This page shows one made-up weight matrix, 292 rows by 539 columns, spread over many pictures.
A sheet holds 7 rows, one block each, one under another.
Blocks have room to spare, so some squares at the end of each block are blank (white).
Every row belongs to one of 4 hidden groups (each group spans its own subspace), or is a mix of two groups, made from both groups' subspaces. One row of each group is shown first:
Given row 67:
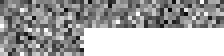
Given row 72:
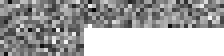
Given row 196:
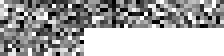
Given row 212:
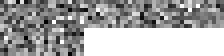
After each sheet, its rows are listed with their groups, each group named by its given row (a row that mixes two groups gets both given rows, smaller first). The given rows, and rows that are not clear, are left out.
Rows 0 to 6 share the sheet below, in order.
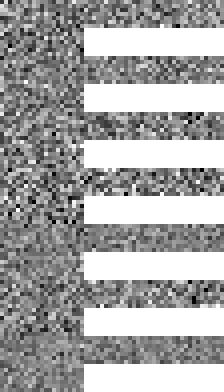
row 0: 72 and 212
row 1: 67 and 212
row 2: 212
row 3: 72 and 196
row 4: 72 and 212
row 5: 67
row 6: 72 and 212
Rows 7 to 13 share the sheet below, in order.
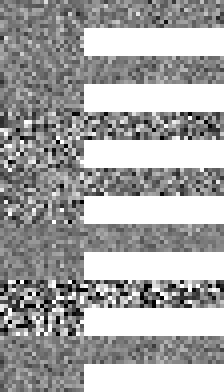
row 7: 67
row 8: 67
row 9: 72 and 212
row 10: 72
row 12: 212
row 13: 67
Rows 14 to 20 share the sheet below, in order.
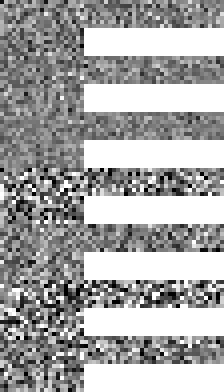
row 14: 67 and 212
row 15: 212
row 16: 212
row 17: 67 and 212
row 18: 67
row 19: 72 and 196
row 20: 212
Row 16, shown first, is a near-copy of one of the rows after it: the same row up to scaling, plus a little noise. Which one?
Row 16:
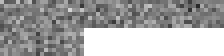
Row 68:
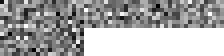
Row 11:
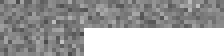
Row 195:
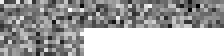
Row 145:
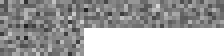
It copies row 195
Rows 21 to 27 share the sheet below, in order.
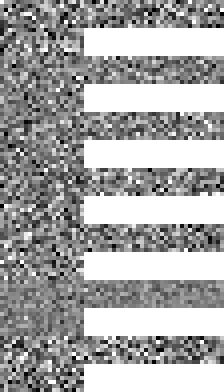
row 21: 67
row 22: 196
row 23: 72 and 212
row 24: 67
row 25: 72 and 212
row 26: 212
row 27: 196
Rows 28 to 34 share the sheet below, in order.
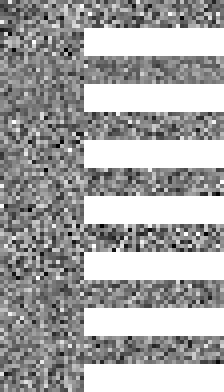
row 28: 72 and 196
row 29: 212
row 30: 196
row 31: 67
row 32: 212
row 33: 72
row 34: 67 and 212
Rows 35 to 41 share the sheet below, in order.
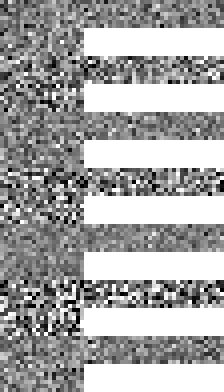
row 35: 72 and 212
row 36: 72
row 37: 72 and 196
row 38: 67 and 72
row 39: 67
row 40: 67 and 212
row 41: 72
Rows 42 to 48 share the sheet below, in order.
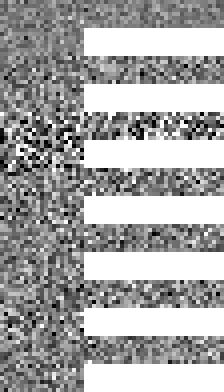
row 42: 212
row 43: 212
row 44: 67
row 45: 72 and 212
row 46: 67 and 212
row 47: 72
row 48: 72
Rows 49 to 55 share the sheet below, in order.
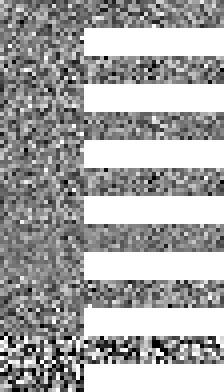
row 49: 196
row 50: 67
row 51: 196 and 212
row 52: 67
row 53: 67
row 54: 72
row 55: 212
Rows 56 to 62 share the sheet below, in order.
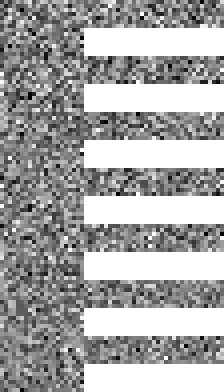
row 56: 67 and 196
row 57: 67
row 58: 196
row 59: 67 and 212
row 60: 67
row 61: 72 and 196
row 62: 67
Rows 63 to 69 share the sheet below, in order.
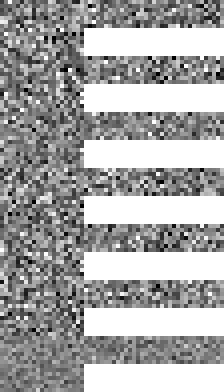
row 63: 72
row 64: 67
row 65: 67 and 196
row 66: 196
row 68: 212
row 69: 212
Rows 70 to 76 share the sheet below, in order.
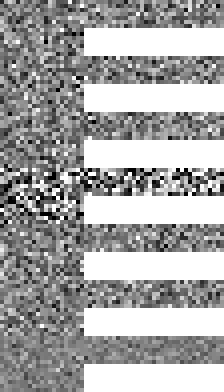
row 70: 72 and 212
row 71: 196
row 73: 72
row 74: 67
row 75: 72
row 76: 196
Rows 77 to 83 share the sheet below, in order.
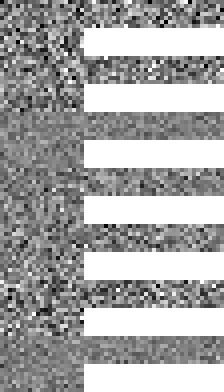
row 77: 67 and 72
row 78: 67
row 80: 212
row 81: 196
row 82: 72 and 196
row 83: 196
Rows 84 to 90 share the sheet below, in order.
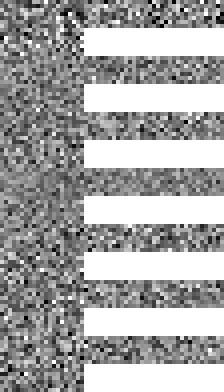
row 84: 67
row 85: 212
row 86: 212
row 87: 72
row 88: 72
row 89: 212
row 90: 72 and 212
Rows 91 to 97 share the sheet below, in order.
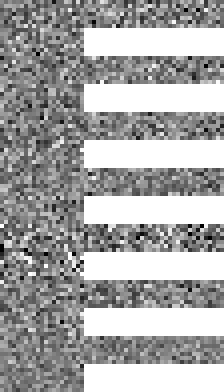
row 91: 212
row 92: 67
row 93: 67 and 196
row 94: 72
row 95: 67 and 212
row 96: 196 and 212
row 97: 196 and 212
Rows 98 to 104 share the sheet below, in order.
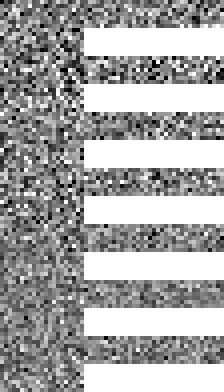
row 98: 67 and 196
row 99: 67
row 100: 67
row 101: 212
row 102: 67
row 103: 212
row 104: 67 and 196
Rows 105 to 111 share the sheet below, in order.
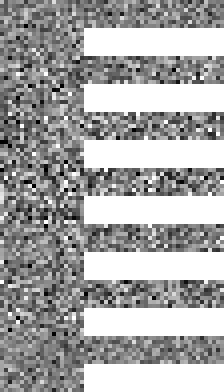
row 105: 212
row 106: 72 and 196
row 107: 72 and 196
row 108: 67
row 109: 67
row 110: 72 and 212
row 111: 72
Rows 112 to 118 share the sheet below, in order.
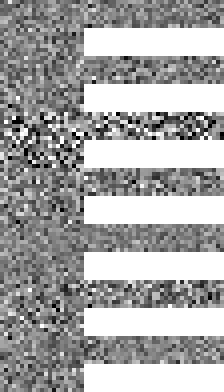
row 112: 72
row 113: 72
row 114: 196
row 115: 72 and 212
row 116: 196
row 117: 72
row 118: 72
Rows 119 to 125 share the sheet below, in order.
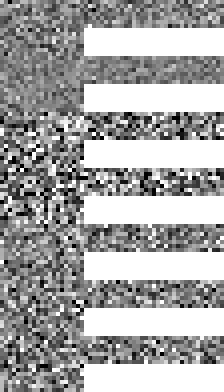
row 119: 72
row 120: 72
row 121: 67 and 72
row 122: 212
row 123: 67
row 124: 196
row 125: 196
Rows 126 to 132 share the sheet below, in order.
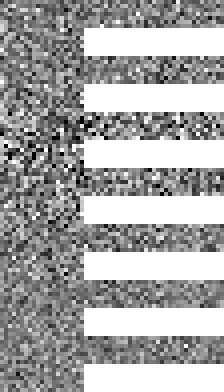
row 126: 67 and 72
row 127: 67
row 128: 72
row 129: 67 and 212
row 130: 196
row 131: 196
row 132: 67 and 212
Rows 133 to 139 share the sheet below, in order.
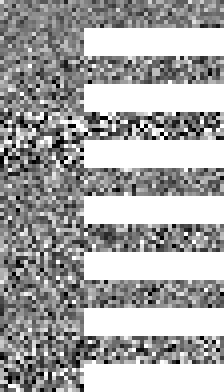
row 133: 67 and 196
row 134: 72
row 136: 72
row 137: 67 and 212
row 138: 67
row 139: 72
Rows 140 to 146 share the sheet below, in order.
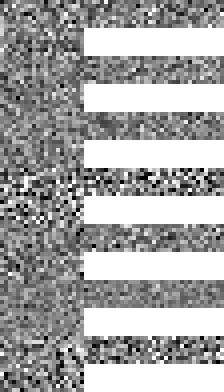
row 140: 67
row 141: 72
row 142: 212
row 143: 212
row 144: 72
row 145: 212
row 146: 67
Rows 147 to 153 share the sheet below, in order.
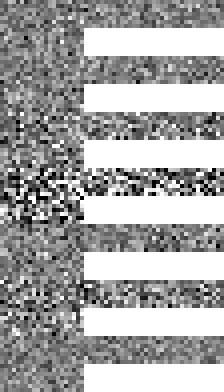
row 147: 212
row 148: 67 and 72
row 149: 196
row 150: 196
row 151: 67 and 196
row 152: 72 and 212
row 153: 196
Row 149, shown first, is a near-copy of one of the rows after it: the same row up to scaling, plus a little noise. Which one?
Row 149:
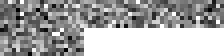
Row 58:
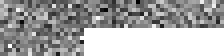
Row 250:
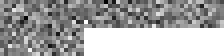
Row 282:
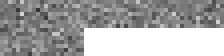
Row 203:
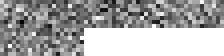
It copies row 282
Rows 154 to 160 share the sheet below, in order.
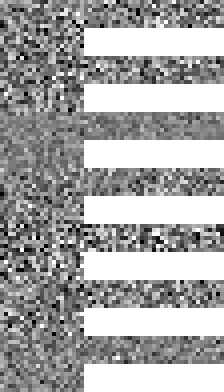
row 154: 67 and 196
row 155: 212
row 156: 212
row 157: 67
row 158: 72 and 212
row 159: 72
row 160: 67 and 72
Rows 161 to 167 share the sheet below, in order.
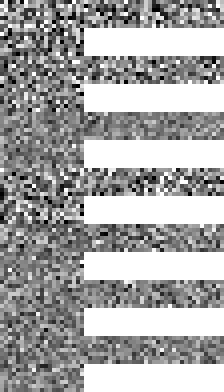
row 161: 212
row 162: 196
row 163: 67 and 72
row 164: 67
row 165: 196
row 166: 72 and 212
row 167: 196
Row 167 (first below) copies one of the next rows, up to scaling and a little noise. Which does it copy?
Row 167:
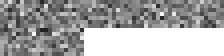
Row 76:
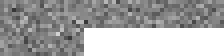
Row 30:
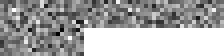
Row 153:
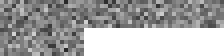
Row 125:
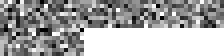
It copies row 125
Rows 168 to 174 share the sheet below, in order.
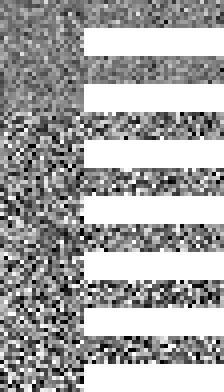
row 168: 67
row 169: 67
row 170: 72 and 196
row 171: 72
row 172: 72
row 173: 72
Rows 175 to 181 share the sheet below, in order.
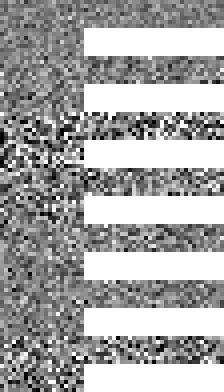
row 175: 212
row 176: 67
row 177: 67
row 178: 72
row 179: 67 and 196
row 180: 196
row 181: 196
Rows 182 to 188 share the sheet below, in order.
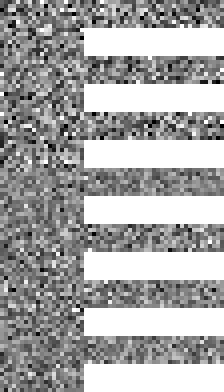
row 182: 196 and 212
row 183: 67
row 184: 67
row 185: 212
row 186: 72
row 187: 196 and 212
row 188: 67 and 72
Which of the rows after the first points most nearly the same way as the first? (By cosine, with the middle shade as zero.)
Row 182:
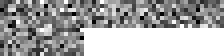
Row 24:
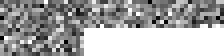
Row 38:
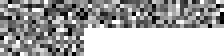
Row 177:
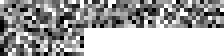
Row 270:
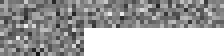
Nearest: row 270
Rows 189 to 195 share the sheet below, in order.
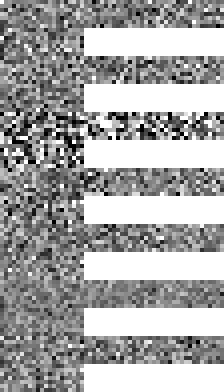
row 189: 67
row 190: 212
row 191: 212
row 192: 72
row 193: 196
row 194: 67
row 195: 212
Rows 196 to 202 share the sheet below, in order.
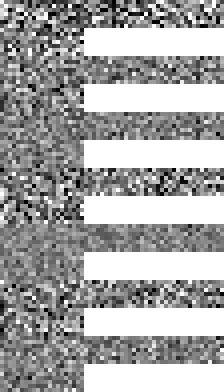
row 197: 67 and 196
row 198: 196 and 212
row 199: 67
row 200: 212
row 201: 67
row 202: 67 and 72
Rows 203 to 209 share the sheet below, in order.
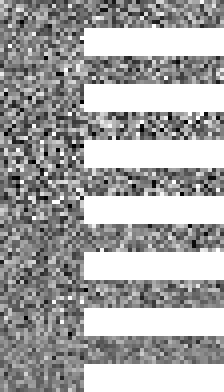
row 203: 196
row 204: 67 and 72
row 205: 212
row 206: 196
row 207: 67
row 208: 212
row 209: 212
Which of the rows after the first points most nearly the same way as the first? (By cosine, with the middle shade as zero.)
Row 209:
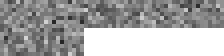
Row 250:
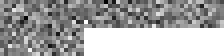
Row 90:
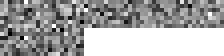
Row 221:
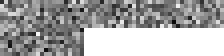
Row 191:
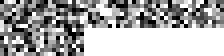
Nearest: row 90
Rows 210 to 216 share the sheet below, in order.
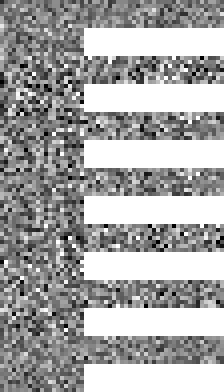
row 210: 67
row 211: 67
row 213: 212
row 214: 67
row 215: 196
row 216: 196
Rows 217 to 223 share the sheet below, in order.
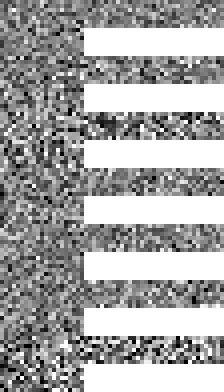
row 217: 196
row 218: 212
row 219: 212
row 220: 67
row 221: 72 and 212
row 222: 67
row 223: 72
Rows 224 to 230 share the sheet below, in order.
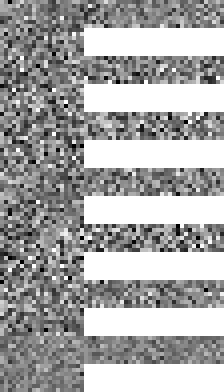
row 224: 72
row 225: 196
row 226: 212
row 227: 72 and 212
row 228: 72
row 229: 67 and 212
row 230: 67 and 196
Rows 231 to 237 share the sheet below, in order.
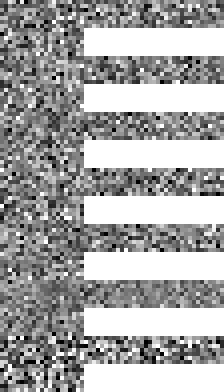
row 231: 212
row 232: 72 and 212
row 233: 72 and 196
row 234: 67
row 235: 196
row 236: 72
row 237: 212
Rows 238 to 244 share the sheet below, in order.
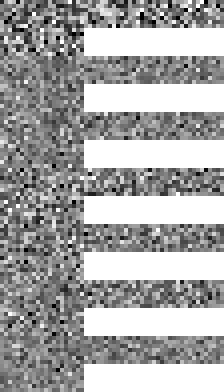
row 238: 212
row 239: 72 and 212
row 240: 67 and 72
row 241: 72 and 212
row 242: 212
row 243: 72
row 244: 196
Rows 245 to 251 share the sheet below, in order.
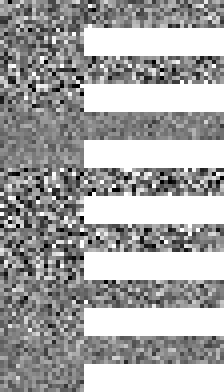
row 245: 72
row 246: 196
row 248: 72
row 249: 212
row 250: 196
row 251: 72 and 196
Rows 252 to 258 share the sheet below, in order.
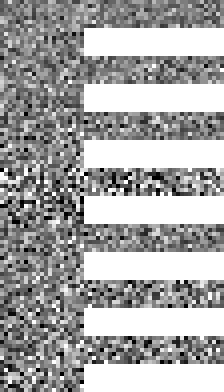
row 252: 72
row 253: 67
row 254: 212
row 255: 212
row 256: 212
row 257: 72
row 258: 72
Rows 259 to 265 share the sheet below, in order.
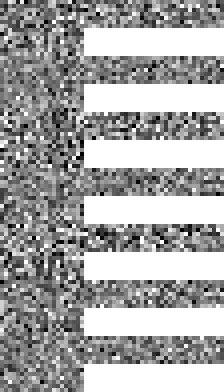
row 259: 212
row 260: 67 and 72
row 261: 72 and 212
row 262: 67
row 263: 212
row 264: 67
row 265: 67 and 72
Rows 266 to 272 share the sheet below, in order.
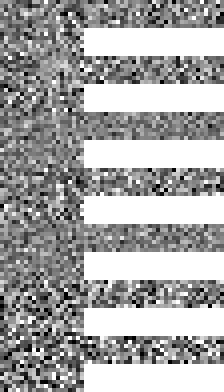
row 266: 67
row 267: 72
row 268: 72 and 212
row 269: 67
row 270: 212
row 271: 67
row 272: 72 and 212
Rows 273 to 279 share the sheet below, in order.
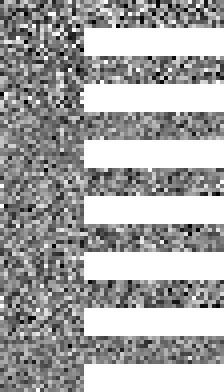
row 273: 196 and 212
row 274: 67
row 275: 67 and 72
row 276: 67
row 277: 212
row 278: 67
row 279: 212
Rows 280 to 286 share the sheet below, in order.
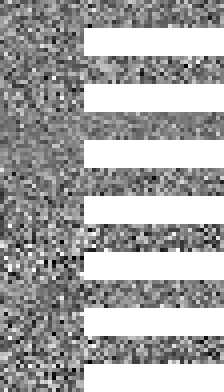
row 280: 72
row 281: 212
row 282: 196
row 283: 67
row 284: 72
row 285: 72
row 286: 72
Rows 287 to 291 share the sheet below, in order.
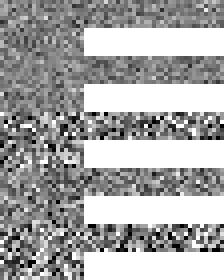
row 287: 72 and 196
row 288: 67 and 212
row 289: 67
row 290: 72 and 196
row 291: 67
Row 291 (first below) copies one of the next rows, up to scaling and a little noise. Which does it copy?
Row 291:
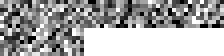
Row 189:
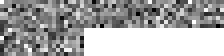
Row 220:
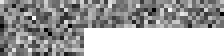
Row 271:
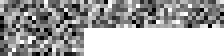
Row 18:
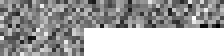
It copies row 18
